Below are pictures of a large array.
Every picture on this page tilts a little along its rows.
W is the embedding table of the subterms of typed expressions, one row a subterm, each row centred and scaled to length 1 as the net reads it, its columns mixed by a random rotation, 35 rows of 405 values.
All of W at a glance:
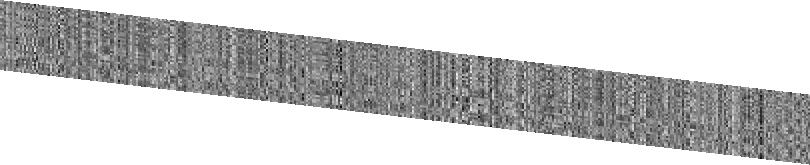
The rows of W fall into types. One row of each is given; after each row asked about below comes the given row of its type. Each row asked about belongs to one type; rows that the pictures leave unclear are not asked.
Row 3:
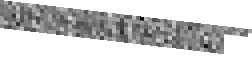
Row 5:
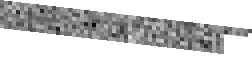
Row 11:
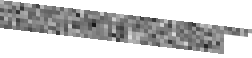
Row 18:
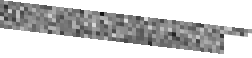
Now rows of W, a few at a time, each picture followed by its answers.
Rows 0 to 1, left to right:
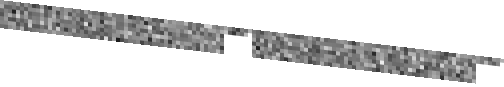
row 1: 18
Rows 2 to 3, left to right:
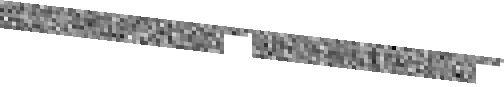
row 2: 11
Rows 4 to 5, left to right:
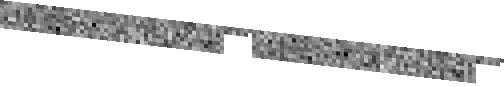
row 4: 5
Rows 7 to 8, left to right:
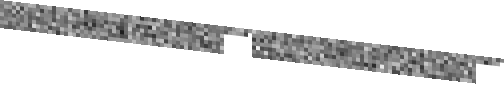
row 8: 11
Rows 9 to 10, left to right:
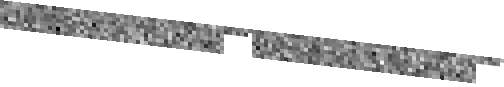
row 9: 5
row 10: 18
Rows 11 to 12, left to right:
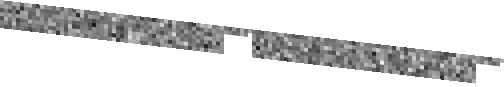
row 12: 18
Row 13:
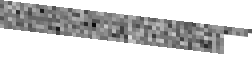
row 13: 5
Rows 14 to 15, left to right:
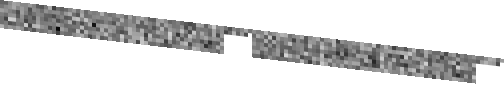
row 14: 5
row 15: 3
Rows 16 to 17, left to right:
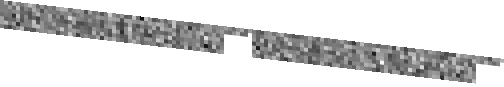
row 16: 3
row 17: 18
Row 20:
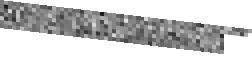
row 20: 18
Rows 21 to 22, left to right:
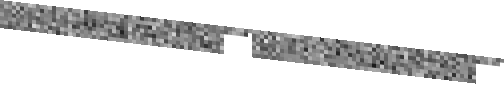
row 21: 3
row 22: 3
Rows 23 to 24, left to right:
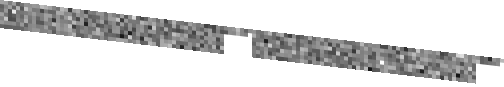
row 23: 3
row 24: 11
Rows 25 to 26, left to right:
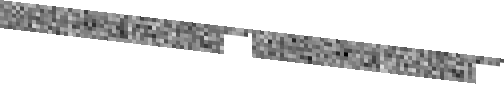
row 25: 3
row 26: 5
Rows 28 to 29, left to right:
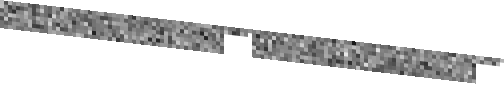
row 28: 11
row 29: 18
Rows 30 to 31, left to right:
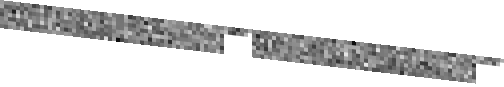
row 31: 18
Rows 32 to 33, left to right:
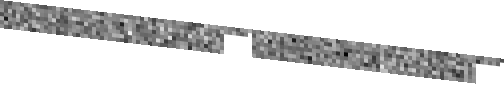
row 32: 18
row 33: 5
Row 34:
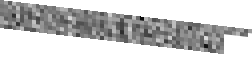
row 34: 3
